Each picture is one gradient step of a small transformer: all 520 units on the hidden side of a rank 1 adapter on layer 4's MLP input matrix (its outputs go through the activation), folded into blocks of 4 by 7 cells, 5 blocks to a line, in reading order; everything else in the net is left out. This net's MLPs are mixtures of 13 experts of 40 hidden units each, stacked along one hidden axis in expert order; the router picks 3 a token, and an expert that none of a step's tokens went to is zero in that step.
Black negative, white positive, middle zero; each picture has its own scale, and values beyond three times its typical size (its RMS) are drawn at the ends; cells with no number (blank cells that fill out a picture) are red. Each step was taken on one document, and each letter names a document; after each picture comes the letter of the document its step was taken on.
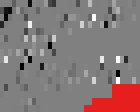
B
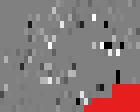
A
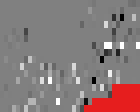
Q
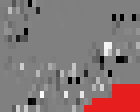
Q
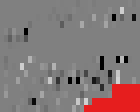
Q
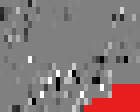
Q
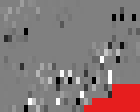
Q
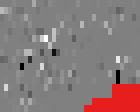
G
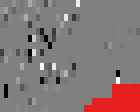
G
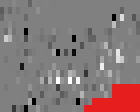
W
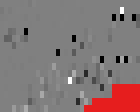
W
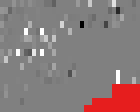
B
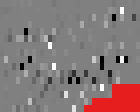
W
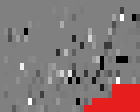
W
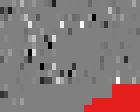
B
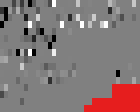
B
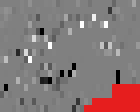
A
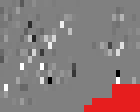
G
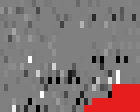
Q
